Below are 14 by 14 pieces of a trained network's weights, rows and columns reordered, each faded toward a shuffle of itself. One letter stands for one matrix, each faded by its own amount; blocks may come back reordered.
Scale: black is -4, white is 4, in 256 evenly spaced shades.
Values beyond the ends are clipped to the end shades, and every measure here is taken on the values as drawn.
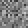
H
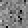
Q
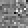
Q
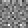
H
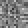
H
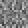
H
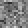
H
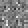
Q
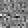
Q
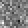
Q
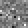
Q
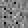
Q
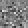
Q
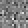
Q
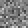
Q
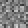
H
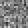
H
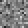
Q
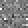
Q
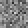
H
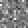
Q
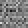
H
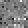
Q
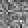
H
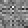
H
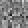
H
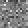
Q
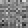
H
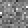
Q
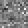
Q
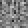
H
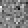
Q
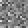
H
